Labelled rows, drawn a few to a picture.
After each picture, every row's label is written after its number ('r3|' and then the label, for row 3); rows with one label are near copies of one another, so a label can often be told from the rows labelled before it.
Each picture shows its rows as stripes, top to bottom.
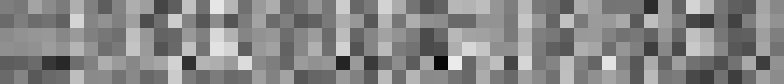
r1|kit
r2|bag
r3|kit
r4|kit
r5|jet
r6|bag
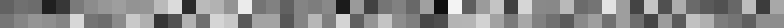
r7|jet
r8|kit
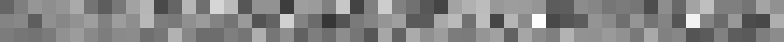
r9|kit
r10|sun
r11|bag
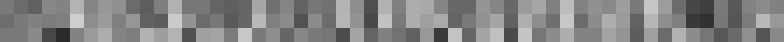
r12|bag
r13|bag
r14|jet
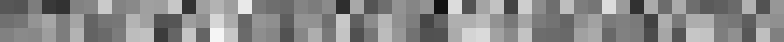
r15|jet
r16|kit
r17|kit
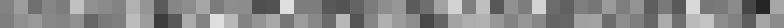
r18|sun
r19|kit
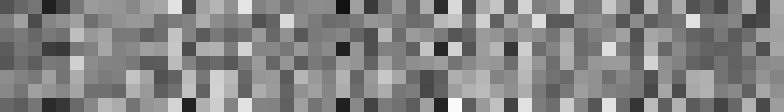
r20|jet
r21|sun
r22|bag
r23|jet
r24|bag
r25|kit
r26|kit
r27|jet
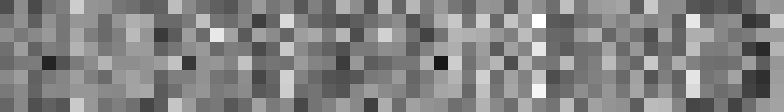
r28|bag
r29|sun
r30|kit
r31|sun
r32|jet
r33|sun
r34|sun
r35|bag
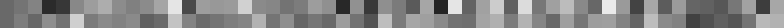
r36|jet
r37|bag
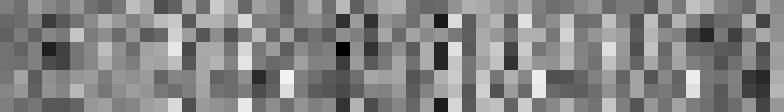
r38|kit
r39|jet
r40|bag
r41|jet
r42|jet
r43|sun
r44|sun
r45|jet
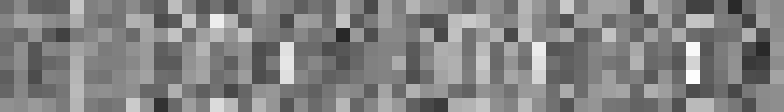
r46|bag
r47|kit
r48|jet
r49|sun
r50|sun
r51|sun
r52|bag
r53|kit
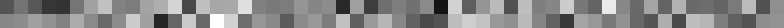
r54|jet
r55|kit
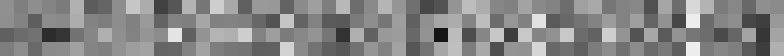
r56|kit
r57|sun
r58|jet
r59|sun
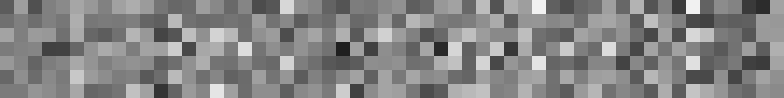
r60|sun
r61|bag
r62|kit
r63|jet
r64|sun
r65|bag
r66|kit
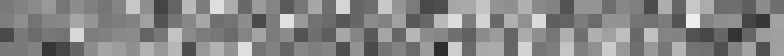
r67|kit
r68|sun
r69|bag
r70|jet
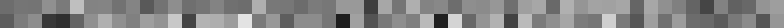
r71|bag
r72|jet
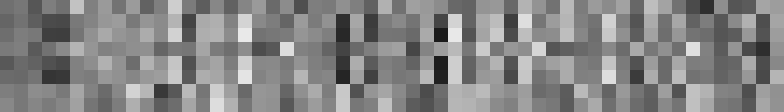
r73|bag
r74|jet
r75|jet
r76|sun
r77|jet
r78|jet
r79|kit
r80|kit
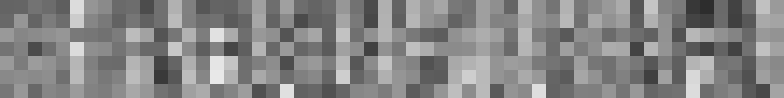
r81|bag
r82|bag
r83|kit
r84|bag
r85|kit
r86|kit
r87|sun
